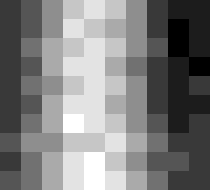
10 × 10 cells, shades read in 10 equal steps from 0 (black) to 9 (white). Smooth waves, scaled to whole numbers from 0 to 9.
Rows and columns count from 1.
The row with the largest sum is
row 10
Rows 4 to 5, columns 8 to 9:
2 1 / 2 1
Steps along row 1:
up up up up down down down down same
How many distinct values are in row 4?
7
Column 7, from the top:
5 5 5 4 5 5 5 6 5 6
